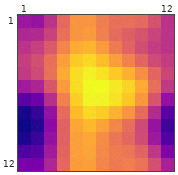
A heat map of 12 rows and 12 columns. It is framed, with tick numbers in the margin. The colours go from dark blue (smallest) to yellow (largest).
The bottom left is the ninth with the lowest average. The centre is the ninth with the highest average. On average the colour sits 60% of the way up the scale.
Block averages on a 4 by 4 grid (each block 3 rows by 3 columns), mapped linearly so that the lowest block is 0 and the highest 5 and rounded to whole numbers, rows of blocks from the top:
2 4 3 2
2 5 5 3
0 4 5 2
0 4 4 2
